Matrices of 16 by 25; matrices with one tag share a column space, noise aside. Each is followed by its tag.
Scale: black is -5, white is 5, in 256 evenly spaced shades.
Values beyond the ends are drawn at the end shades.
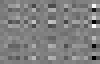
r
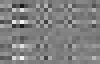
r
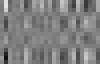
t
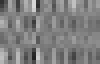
t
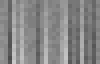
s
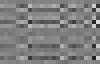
r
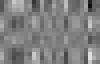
t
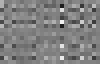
r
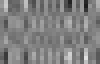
t
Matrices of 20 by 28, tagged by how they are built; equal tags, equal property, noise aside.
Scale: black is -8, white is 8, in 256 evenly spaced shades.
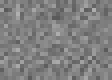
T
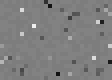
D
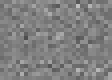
T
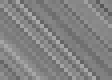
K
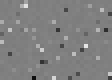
D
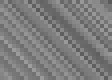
K
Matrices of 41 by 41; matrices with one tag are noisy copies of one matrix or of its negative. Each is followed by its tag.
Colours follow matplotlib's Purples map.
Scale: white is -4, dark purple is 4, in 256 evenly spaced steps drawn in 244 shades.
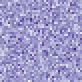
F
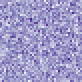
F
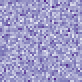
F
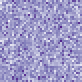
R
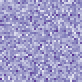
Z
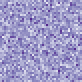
F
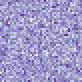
F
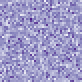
F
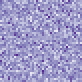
Z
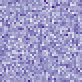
F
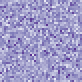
F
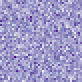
Z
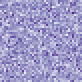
F
